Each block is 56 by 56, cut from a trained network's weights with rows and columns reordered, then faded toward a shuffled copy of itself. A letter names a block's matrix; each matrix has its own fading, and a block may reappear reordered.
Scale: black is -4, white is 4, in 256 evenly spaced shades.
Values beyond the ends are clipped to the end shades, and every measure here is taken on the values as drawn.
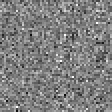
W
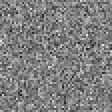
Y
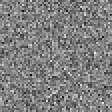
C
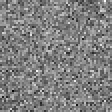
Y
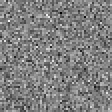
C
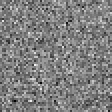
C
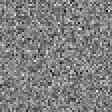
W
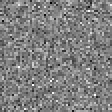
W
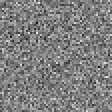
Y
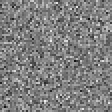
Y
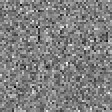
W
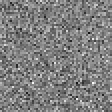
W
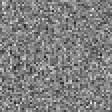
Y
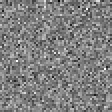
Y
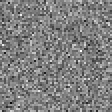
Y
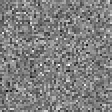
W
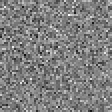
Y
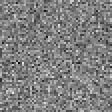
C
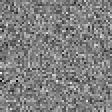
C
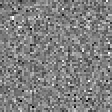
W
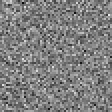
C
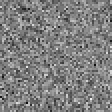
C
